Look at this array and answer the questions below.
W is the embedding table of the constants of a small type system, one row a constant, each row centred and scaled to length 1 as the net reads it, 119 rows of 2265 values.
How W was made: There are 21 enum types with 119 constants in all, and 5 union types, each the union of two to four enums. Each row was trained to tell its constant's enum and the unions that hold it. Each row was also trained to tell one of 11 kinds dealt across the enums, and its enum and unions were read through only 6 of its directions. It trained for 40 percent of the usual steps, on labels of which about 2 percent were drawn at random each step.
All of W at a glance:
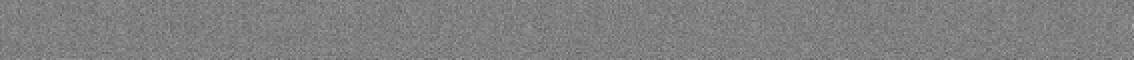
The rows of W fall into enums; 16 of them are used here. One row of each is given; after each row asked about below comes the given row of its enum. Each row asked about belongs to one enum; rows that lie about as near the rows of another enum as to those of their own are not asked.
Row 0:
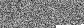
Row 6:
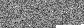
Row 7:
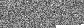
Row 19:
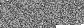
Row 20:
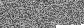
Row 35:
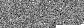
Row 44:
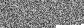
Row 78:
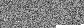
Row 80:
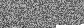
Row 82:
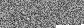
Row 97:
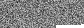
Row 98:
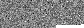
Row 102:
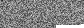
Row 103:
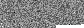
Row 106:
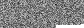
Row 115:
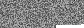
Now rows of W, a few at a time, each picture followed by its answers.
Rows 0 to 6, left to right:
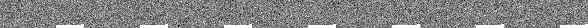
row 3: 7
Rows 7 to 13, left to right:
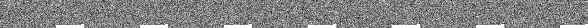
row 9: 115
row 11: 6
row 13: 0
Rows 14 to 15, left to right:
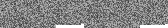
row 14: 44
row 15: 103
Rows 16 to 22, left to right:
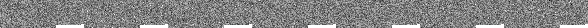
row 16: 82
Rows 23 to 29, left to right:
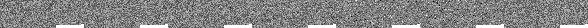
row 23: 19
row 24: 78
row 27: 7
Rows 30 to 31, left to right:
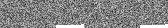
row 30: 103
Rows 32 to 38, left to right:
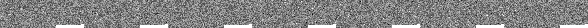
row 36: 80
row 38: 0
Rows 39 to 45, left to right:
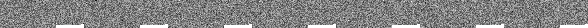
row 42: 106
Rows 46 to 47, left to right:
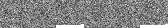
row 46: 6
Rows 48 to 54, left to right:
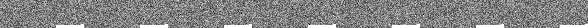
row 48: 103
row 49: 103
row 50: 35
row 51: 82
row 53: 0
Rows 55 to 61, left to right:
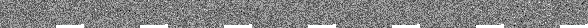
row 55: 35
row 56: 0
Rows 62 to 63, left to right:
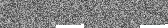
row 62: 82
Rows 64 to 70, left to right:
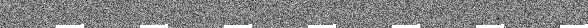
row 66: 102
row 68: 106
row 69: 6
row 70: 35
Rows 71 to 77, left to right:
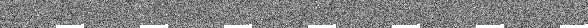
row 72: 7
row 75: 106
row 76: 80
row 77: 103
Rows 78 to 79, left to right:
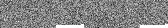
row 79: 44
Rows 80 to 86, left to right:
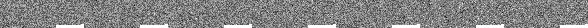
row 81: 82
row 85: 97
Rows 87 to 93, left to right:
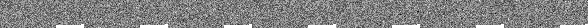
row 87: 78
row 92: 7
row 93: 78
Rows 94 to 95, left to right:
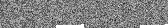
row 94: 35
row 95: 6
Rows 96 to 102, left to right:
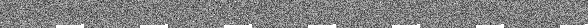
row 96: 78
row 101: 0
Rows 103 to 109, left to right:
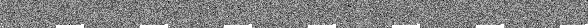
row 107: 82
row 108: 106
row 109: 35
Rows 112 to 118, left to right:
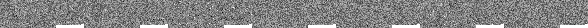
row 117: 44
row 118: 44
